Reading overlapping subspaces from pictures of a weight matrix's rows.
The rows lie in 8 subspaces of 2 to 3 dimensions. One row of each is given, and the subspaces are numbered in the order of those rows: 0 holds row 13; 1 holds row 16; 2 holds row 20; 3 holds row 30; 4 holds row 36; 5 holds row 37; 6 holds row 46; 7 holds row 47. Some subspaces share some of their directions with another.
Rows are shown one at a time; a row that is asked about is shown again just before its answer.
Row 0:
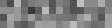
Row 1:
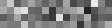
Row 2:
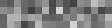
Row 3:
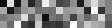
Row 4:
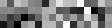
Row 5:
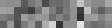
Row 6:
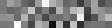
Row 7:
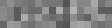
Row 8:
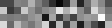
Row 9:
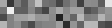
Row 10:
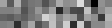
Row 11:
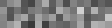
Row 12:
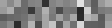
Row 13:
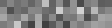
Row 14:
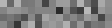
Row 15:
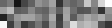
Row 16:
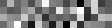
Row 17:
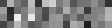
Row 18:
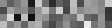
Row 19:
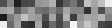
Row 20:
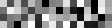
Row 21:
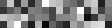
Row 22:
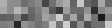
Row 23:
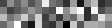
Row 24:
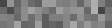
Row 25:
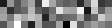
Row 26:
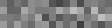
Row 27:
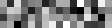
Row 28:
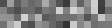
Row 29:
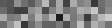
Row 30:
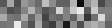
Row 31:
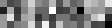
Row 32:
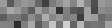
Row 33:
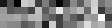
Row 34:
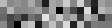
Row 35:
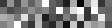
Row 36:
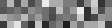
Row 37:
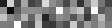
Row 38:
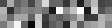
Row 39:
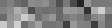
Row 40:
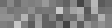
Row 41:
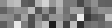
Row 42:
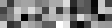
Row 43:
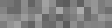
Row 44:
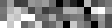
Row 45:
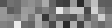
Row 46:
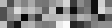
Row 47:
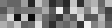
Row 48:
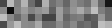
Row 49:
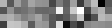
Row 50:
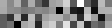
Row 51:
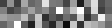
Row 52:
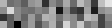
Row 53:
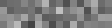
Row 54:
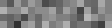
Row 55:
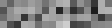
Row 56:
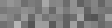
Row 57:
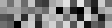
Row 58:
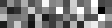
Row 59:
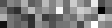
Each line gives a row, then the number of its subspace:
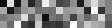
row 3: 5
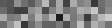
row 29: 0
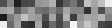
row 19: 5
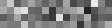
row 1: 0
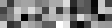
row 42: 6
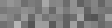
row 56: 1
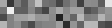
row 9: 5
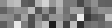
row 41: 1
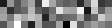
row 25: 7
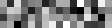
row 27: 3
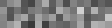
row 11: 0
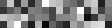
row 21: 4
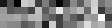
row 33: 1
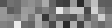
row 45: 4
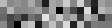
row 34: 3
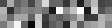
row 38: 0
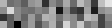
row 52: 5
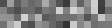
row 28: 6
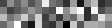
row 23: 0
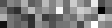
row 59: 2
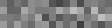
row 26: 4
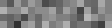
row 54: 4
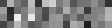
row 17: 7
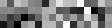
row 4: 2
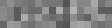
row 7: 6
